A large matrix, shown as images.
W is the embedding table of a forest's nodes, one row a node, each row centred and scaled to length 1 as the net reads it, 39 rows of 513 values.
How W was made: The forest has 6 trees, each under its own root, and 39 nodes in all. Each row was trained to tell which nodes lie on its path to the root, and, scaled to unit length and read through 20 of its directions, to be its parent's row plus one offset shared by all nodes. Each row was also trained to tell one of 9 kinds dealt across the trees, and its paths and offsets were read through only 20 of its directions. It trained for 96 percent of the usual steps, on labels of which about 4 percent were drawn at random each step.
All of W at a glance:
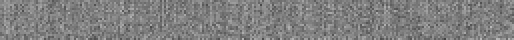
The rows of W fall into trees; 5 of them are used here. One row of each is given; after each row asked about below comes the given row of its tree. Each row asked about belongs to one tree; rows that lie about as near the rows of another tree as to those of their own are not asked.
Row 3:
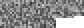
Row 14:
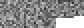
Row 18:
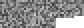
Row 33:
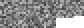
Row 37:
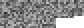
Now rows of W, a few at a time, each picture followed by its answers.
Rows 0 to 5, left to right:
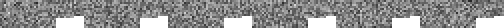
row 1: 33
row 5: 14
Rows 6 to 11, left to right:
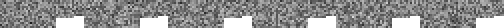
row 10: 3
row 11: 33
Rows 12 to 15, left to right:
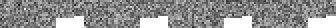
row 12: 14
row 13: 14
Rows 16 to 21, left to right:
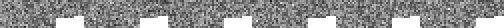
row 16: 33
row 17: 14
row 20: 33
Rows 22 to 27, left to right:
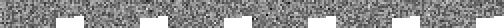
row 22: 33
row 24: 14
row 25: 14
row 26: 3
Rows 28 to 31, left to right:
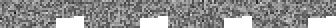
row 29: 18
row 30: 3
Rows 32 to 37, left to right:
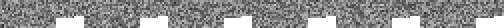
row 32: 14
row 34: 37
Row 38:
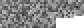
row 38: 18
